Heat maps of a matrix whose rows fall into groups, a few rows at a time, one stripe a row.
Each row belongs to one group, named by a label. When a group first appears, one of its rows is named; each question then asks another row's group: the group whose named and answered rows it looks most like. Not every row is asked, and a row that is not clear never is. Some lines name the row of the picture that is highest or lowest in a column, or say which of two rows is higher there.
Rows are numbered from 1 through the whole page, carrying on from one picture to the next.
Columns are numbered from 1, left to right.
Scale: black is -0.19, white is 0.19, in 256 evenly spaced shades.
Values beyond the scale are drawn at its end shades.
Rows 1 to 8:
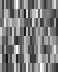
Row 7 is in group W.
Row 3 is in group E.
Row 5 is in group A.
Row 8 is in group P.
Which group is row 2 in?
P
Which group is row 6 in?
W
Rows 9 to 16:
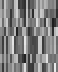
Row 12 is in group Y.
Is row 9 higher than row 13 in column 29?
No
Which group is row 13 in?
A
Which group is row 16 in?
A
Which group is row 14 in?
A
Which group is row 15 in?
P
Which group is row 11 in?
P
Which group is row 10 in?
P
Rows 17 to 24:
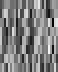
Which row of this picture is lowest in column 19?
23
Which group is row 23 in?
E
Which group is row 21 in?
A
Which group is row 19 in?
Y
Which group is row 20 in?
W
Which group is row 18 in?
E
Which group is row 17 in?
E
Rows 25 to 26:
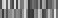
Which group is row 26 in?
A
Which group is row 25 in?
E
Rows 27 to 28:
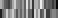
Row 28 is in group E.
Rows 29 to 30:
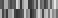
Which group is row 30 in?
A
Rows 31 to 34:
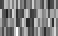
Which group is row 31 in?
E
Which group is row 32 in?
W
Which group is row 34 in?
W
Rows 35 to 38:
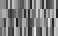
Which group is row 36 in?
P
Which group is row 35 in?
E
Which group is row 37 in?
Y
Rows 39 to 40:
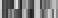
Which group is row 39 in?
W
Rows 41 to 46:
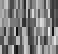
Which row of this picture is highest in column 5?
43
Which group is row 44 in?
Y
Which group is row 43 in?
P
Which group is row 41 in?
P
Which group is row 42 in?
P
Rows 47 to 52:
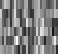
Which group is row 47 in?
E
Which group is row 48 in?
W
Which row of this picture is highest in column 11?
50
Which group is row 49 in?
P
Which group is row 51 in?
W
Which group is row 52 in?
P
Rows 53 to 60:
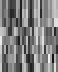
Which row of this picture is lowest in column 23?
58
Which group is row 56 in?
P
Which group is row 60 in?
A
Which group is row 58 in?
P
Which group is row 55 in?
Y
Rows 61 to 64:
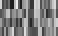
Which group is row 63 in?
Y
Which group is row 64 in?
A
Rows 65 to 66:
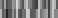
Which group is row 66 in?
W
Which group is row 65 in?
W
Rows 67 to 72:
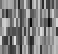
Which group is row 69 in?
E
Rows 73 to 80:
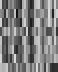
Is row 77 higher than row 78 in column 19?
Yes
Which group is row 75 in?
A
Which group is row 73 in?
A
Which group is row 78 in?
A
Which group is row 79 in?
W
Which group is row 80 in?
P
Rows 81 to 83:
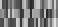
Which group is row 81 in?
A
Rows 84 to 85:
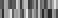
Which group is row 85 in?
E
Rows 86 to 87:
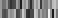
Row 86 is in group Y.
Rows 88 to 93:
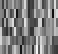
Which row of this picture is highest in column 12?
89
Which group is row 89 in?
Y
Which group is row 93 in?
P
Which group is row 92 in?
P
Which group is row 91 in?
W
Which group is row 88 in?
A
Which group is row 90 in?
A
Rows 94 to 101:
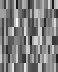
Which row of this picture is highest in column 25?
94
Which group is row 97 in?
A
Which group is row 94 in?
Y
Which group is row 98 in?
P
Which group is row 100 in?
P
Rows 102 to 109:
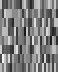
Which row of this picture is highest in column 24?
105
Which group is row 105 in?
P
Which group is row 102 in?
A
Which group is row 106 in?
E
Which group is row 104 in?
Y
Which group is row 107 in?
W
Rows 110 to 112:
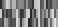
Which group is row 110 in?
E
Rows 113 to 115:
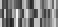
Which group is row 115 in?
W
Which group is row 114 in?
W
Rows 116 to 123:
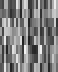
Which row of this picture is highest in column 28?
116
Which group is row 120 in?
E
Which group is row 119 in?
E
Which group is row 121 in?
W
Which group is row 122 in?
W
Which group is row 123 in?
E
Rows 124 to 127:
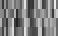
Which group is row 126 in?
A
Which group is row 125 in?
Y
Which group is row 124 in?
A
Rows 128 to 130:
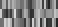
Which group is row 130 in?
E
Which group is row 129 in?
W
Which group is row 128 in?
E
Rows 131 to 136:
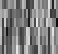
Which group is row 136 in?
W
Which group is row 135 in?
W
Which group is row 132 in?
P
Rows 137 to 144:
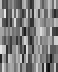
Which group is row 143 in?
E
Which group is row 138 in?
P
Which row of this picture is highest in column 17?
143
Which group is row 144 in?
E
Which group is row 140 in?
P
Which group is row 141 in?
Y
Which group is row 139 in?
W
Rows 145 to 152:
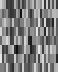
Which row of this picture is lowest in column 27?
147
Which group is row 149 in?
E
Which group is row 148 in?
P
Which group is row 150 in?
A
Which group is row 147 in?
E
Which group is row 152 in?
Y
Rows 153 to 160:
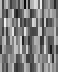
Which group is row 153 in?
P
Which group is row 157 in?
E
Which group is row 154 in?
A
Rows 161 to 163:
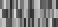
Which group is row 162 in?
W
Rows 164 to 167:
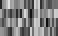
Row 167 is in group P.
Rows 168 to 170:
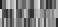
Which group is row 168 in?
E
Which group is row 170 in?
P
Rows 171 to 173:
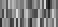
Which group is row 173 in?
E
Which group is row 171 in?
E
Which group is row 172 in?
W
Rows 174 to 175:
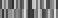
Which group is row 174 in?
E
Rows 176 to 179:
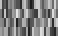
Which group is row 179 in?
P
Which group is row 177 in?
W
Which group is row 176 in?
A
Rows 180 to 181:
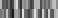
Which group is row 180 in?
W
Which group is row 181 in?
Y
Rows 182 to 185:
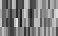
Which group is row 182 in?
W
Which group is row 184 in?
W
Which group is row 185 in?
P
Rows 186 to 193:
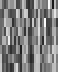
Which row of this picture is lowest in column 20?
186
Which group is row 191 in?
Y
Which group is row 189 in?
E
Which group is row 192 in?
A
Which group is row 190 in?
E
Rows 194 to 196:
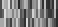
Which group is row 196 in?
P
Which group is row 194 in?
E
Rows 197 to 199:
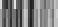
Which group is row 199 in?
Y
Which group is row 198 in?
Y
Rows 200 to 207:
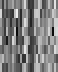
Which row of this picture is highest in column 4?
203
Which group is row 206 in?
P
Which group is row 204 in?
W
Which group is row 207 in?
A
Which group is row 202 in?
Y
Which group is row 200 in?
A
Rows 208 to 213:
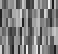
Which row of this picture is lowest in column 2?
213
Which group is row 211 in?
Y
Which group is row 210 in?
E
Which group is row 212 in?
Y
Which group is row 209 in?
E
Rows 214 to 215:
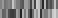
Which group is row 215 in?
Y
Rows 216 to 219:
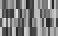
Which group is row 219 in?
W
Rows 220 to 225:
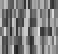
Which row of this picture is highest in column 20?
223
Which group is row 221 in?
W
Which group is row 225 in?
A
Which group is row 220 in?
P
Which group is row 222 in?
W
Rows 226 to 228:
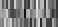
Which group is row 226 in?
P
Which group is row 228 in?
E
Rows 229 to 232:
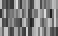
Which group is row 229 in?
W
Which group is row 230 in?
E
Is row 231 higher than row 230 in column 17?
No
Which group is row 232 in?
P
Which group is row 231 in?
A
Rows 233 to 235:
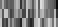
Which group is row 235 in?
A
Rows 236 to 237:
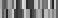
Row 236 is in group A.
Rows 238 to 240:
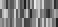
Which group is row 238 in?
P
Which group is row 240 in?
P
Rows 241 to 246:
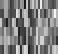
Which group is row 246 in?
Y
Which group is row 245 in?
P
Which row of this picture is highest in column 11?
241
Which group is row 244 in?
P
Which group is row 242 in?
Y
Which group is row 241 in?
P
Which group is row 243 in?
W
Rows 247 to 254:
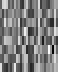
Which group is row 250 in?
Y
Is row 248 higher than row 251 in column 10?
No
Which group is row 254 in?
W
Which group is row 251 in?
E
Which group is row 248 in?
A
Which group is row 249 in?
E
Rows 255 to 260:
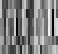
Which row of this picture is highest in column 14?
260
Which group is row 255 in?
A
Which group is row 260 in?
Y
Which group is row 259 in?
P
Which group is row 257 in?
Y
